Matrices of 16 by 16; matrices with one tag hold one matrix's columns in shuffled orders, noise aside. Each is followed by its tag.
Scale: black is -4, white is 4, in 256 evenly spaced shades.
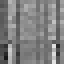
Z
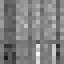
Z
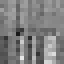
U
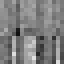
U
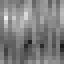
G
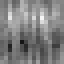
G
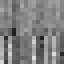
U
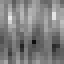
G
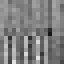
U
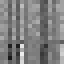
Z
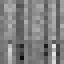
Z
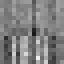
U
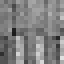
U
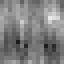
G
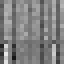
Z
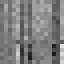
Z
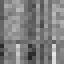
Z
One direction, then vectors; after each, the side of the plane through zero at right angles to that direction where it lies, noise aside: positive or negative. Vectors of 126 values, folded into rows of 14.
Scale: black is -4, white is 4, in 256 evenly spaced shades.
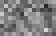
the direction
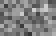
negative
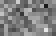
positive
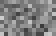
negative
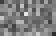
positive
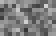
negative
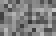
negative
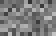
negative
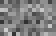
negative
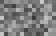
negative
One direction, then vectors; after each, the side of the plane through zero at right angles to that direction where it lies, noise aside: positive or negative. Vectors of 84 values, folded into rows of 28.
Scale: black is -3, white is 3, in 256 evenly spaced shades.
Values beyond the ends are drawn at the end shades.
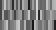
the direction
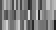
positive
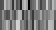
positive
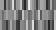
negative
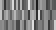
negative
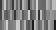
positive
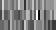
positive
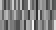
negative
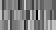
negative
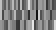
negative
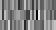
negative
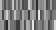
negative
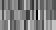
negative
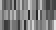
negative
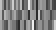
negative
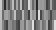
negative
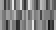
negative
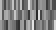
negative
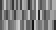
positive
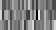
negative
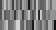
positive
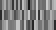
positive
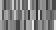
negative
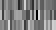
negative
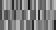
positive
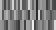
negative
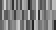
positive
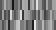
positive
